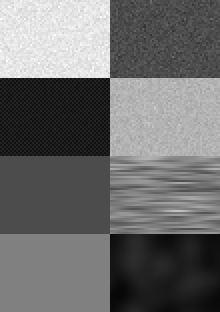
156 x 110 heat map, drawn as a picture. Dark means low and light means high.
It is made of 4 by 2 panels. Panel 1,1: very high, fine-grained, faint in contrast. Panel 1,2: low, fine-grained, faint in contrast. Panel 2,1: very low, checkered, faint in contrast. Panel 2,2: high, fine-grained, faint in contrast. Panel 3,1: low, flat. Panel 3,2: middling, streaked across. Panel 4,1: middling, flat. Panel 4,2: very low, smooth, faint in contrast.
